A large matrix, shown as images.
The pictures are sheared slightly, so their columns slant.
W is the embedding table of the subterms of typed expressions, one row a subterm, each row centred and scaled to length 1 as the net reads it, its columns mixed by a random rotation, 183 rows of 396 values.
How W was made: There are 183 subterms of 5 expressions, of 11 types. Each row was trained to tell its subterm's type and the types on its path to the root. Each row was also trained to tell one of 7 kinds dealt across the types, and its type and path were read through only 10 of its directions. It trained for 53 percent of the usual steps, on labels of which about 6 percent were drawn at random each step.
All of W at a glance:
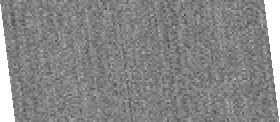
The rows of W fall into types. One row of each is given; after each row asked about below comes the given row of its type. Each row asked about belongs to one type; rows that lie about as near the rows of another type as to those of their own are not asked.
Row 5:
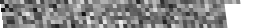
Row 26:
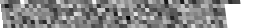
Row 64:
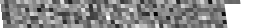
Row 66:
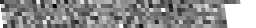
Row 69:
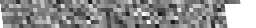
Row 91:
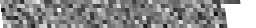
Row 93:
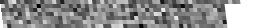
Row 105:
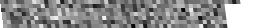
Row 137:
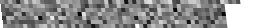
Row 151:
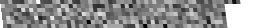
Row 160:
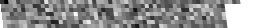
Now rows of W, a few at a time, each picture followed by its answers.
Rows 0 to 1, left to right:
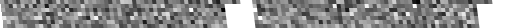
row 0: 160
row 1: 93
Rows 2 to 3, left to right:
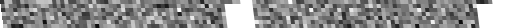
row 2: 69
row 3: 91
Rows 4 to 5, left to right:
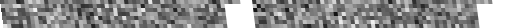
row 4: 69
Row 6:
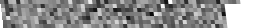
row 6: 93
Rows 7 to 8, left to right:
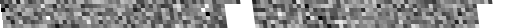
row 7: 26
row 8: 69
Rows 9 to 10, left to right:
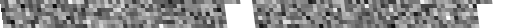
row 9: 69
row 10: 93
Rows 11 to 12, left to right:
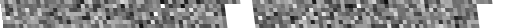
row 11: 93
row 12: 137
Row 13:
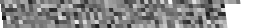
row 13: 137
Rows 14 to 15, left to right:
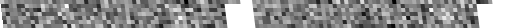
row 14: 137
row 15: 26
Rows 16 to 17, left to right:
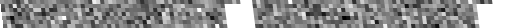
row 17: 64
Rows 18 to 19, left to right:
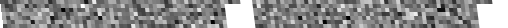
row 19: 151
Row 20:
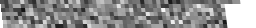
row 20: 91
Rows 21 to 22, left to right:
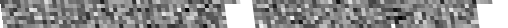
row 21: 160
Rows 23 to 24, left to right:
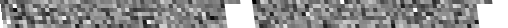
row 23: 160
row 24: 93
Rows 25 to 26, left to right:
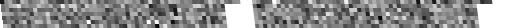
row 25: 69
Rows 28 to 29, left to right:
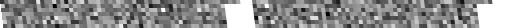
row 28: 66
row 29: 137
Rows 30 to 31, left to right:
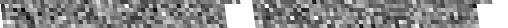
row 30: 91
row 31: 160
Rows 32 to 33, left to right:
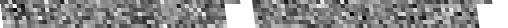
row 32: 160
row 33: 105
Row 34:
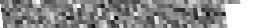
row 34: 5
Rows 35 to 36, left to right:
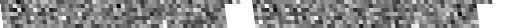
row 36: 160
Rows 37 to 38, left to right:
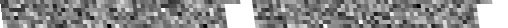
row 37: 91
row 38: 91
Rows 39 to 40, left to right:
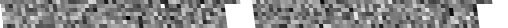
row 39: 66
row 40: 151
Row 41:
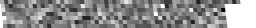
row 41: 66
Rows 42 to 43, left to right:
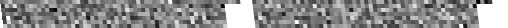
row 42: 137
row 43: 151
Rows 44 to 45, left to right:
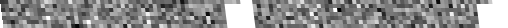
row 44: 69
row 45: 93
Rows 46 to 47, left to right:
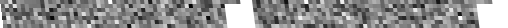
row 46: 151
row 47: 105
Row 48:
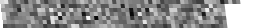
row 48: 66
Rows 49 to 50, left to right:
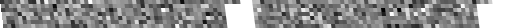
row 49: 26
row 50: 66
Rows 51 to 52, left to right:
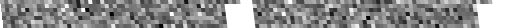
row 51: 93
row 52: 5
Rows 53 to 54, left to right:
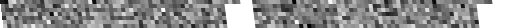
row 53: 93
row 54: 151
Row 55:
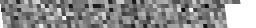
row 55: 137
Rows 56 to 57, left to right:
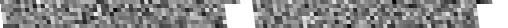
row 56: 66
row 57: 26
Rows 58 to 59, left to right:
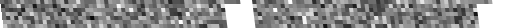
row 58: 91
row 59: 5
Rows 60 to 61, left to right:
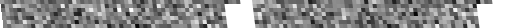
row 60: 91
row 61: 137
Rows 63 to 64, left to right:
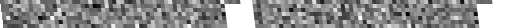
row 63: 137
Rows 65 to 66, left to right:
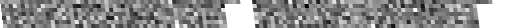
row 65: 137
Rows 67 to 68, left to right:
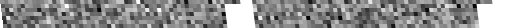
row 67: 137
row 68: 93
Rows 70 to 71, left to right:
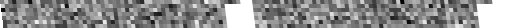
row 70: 5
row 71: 66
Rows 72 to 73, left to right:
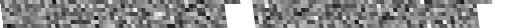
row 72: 151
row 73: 137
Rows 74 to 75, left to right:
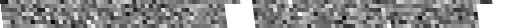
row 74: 160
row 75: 64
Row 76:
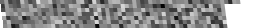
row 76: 26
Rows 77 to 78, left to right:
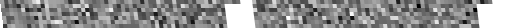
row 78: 91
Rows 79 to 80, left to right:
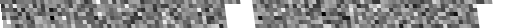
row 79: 91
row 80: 91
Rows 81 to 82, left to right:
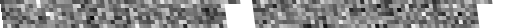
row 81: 64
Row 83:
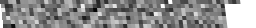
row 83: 93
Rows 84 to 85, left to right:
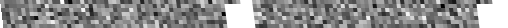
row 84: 64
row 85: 151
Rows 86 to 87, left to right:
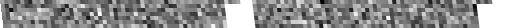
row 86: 5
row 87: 151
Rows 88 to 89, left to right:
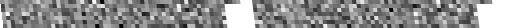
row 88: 26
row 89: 91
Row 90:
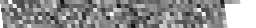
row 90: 5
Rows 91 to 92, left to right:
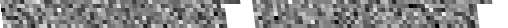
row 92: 26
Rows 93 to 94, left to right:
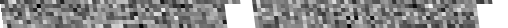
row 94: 26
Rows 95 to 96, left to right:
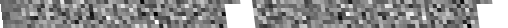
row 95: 64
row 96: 93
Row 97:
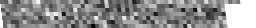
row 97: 5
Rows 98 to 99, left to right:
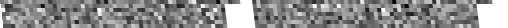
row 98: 93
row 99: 64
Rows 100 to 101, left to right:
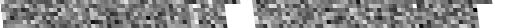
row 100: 105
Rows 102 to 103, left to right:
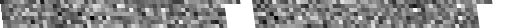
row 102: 64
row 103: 26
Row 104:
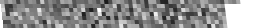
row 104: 93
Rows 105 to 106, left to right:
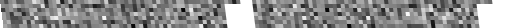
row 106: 137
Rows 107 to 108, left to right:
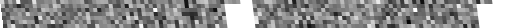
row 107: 5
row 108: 66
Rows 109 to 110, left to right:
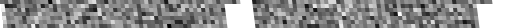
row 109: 66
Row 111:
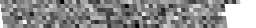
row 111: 160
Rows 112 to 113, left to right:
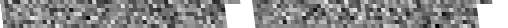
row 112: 69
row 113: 64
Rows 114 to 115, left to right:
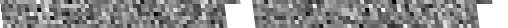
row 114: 64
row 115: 91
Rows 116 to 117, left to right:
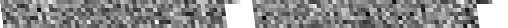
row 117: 26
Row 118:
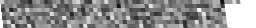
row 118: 5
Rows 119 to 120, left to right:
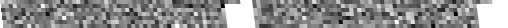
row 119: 137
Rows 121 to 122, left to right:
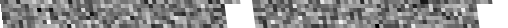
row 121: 69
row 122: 69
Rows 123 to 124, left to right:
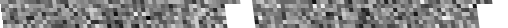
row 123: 105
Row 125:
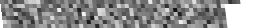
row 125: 91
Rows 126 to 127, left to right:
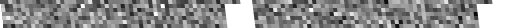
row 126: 93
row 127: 151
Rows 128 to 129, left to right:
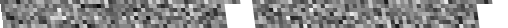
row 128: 105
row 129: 151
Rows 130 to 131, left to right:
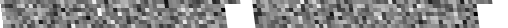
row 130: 91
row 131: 137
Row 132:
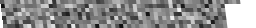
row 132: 137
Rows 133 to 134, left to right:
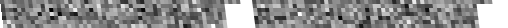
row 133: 64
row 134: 64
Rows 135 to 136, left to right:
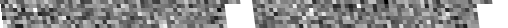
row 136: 137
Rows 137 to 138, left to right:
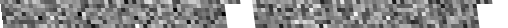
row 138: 151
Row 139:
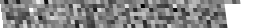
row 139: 105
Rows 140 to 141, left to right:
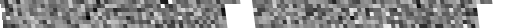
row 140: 93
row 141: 64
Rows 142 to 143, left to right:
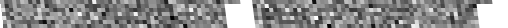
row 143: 160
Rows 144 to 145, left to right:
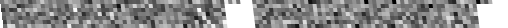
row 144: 5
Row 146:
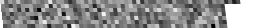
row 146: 151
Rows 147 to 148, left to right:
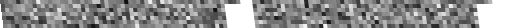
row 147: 26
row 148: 91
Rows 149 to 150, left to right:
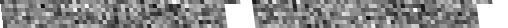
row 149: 64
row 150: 64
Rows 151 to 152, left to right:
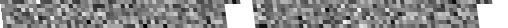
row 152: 151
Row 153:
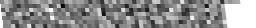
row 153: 5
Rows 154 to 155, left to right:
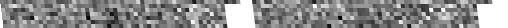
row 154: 105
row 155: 160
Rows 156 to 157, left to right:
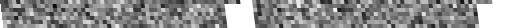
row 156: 91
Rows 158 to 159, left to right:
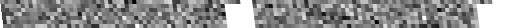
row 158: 137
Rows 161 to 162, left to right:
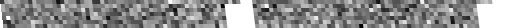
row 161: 93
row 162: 105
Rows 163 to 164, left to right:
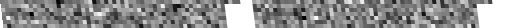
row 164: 26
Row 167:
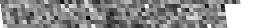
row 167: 160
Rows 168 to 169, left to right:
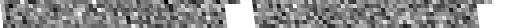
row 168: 26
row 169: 69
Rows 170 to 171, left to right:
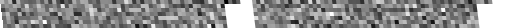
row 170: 151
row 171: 160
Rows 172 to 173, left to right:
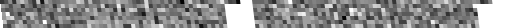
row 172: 151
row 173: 64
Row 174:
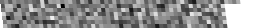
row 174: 105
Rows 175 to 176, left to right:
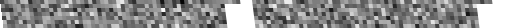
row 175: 137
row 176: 91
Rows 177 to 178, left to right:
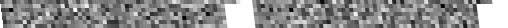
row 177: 5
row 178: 151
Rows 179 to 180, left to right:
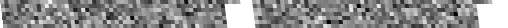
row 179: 93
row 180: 66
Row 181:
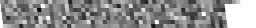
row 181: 69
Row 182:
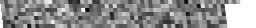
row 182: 93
